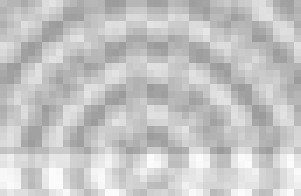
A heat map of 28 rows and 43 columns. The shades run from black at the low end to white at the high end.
Concentric rings centre on the bottom middle. The histogram is bell-shaped. The bottom part is higher, past a seam about 80% of the way down. On average the colour sits 80% of the way up the scale.
